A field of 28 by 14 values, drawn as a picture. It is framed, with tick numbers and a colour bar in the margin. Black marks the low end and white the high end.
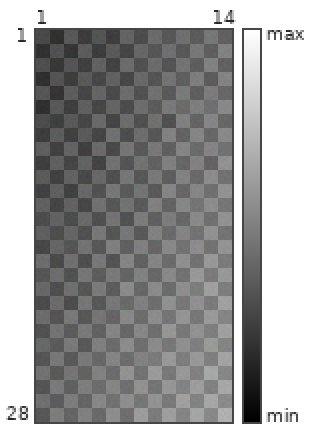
No row or column stands out. The ninth with the lowest average is the top left. Values rise toward the bottom right. The ninth with the highest average is the bottom right.
